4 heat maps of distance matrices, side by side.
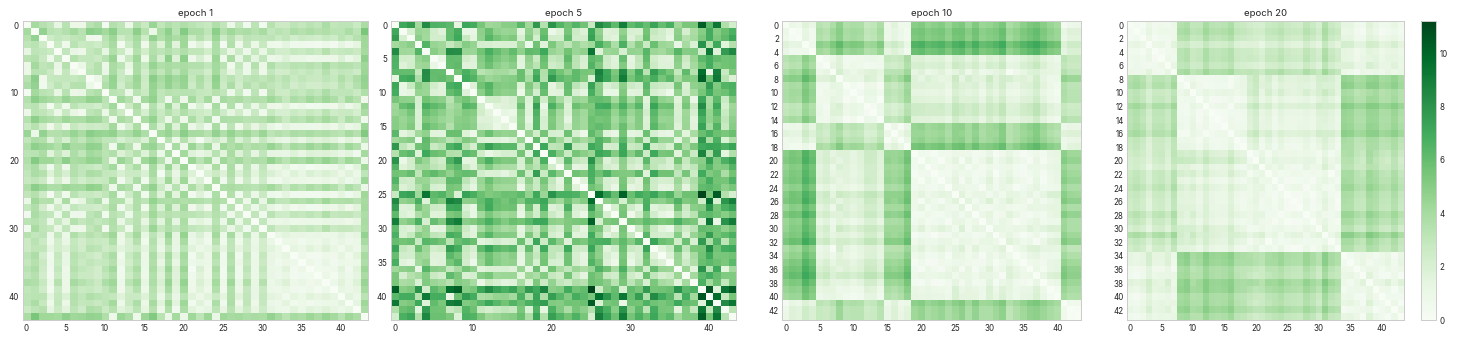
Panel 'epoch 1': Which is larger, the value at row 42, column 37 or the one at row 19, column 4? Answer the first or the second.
the second
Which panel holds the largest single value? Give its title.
epoch 5
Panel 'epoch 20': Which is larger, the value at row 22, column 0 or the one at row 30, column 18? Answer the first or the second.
the first
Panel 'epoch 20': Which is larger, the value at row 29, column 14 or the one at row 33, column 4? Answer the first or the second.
the second
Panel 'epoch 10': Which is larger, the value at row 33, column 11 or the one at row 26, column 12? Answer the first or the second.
the second
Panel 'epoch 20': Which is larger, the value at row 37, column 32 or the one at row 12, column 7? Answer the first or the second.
the second
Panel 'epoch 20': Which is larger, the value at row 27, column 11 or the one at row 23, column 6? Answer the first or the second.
the second
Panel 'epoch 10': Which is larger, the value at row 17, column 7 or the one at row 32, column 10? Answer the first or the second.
the first
